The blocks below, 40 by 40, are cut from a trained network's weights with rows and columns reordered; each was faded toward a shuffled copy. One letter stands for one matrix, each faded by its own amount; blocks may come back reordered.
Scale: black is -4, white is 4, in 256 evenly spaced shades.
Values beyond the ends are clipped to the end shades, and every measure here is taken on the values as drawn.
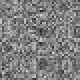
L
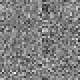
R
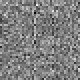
L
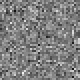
R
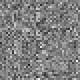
R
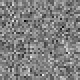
R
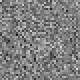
R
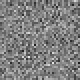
R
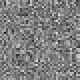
L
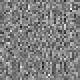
L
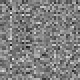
L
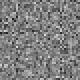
R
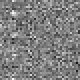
L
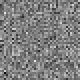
L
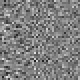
R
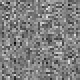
L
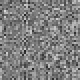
L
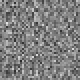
L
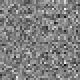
L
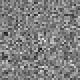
R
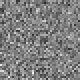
R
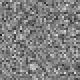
R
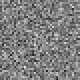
R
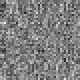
R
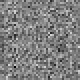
L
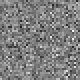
R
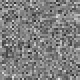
R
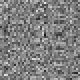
L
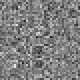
L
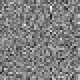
R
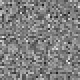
R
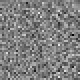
R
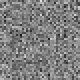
L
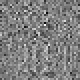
L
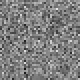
R
